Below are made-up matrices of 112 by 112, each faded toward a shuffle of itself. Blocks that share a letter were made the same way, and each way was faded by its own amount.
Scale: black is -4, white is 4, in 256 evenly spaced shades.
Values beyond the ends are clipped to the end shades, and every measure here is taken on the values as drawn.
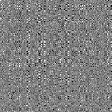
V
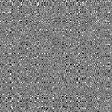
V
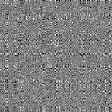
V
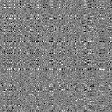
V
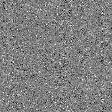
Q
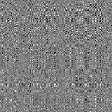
V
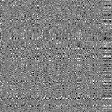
V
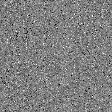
Q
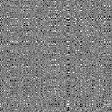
V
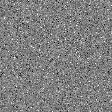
Q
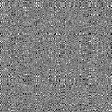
V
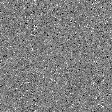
Q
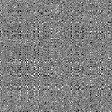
V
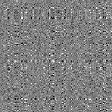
V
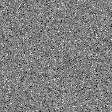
Q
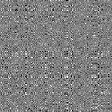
V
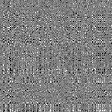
V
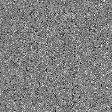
Q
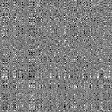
V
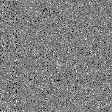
Q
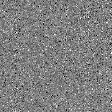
Q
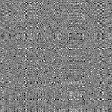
V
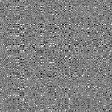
V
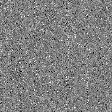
Q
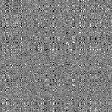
V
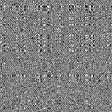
V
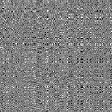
V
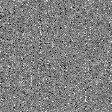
Q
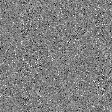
Q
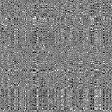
V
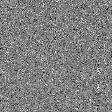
Q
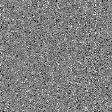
Q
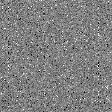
Q
